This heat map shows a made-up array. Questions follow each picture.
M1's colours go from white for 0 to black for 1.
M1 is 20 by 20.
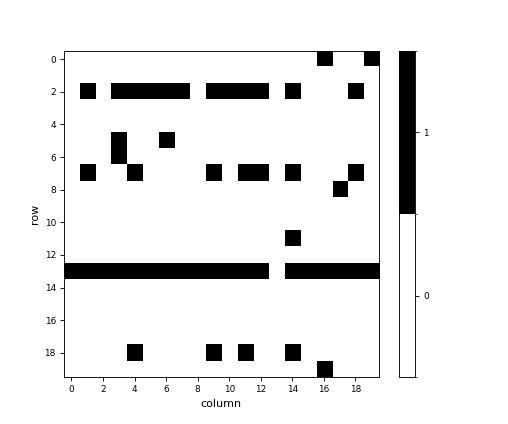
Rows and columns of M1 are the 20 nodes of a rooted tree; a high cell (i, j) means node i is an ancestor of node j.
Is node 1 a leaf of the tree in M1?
yes
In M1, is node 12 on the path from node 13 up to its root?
no
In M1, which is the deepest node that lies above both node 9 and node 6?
2
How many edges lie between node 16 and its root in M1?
3
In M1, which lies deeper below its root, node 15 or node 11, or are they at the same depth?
node 11
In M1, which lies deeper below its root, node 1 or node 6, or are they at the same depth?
the same depth
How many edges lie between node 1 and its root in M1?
3
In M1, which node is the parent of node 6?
5
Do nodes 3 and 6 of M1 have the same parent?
no
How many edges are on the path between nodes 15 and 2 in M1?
2
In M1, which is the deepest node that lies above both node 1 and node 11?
7
